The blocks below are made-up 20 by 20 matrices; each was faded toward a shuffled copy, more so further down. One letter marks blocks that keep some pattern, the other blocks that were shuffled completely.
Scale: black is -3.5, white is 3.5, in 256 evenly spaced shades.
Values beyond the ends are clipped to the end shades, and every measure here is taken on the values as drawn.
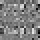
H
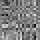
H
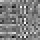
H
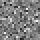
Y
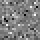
Y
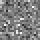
Y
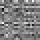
H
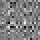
H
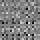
H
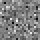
Y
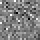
Y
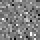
Y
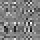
H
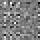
H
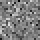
Y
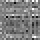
H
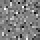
Y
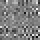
H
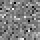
Y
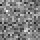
Y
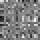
H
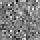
Y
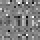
H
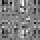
H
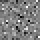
Y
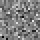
Y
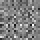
H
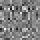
H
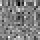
H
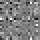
H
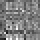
H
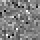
Y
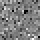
Y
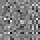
H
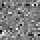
Y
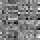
H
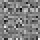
H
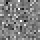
Y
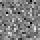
Y
